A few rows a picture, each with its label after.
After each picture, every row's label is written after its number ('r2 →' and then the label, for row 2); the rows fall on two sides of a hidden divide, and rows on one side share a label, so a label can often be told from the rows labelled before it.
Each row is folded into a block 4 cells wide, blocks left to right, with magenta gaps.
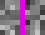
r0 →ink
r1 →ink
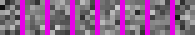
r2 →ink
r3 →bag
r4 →ink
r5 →ink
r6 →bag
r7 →ink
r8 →ink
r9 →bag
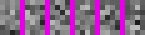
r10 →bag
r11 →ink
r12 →ink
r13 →ink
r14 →ink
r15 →ink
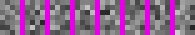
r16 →bag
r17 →ink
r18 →ink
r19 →ink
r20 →bag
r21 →ink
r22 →ink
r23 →ink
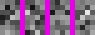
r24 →ink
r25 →ink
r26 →bag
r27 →bag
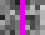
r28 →bag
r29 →bag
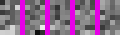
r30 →bag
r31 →bag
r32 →ink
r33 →ink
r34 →bag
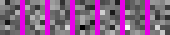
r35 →ink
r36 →bag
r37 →bag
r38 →bag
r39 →ink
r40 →ink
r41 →ink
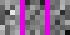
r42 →bag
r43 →ink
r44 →ink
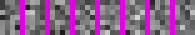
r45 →ink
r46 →ink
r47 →ink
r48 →ink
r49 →bag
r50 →ink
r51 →ink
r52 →ink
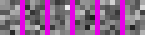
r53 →bag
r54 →ink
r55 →bag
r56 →ink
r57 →ink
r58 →bag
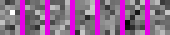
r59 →bag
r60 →bag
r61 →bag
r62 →bag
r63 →ink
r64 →ink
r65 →ink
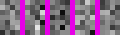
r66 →bag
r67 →ink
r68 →ink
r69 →bag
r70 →ink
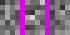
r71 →bag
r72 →bag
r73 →bag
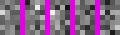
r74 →ink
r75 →ink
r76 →ink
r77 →ink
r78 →bag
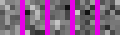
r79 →bag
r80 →bag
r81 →ink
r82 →ink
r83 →bag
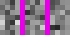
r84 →bag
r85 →bag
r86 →bag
